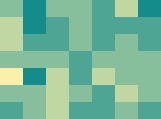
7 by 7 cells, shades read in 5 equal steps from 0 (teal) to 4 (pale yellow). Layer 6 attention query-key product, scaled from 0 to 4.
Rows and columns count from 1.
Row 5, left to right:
4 0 3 1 3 2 2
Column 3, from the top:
2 1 1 2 3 3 3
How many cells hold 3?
8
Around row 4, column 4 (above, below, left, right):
2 1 2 2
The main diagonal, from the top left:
2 0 1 1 3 3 1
